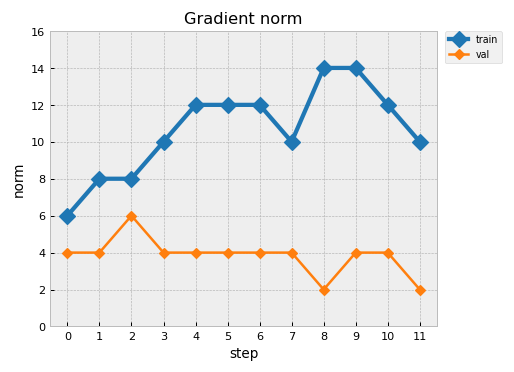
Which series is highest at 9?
train
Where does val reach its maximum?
2
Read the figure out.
Title: Gradient norm
x-axis: step, ticks 0 1 2 3 4 5 6 7 8 9 10 11
y-axis: norm, ticks 0 2 4 6 8 10 12 14 16
Legend: train, val
Values:
train: 6 8 8 10 12 12 12 10 14 14 12 10
val: 4 4 6 4 4 4 4 4 2 4 4 2
